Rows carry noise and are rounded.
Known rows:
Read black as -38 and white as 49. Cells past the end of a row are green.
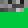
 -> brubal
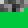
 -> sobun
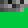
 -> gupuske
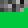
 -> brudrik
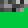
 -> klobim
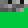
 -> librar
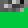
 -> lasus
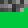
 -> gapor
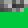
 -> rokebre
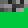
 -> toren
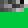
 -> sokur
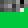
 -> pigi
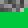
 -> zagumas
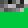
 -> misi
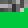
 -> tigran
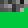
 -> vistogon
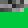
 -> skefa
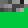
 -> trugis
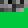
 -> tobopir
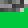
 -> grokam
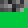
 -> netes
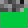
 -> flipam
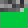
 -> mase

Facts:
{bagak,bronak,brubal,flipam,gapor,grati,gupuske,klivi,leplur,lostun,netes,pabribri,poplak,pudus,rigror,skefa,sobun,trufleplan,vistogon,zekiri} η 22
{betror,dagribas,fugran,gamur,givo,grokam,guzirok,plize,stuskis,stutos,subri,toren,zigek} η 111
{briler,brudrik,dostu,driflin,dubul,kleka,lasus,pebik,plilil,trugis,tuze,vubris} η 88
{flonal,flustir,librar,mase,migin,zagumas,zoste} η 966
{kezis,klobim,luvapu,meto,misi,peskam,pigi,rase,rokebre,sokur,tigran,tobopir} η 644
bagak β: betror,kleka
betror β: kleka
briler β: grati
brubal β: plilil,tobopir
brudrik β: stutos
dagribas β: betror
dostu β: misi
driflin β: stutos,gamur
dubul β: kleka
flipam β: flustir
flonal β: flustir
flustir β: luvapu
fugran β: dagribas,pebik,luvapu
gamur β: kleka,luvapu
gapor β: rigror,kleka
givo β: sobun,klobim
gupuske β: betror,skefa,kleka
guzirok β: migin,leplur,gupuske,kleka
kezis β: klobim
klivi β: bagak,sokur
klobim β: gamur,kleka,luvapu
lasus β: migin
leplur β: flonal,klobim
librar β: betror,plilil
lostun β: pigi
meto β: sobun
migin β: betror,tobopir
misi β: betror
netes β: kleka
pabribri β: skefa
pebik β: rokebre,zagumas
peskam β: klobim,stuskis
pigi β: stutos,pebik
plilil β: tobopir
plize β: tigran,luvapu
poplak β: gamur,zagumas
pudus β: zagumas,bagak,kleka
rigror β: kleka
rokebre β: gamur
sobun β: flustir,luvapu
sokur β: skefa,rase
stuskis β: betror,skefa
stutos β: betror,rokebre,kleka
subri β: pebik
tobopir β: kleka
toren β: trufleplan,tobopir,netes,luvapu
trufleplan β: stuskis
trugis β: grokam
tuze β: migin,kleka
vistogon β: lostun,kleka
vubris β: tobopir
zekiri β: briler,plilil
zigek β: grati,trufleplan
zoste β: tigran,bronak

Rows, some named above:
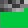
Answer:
pabribri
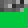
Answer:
driflin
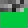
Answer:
plize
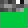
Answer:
kezis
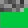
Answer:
zagumas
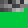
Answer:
pabribri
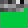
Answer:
leplur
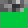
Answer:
meto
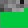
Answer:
pebik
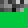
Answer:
klobim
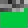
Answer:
skefa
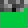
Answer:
gamur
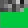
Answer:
brudrik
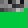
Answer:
vubris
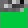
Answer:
lasus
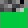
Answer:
fugran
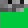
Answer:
librar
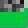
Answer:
klivi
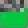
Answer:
zagumas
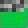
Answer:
zoste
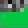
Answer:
stutos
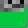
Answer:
migin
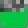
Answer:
poplak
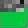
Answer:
subri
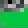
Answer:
misi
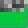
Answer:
rokebre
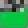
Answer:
luvapu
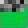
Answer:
flustir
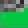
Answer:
dostu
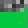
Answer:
driflin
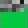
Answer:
zekiri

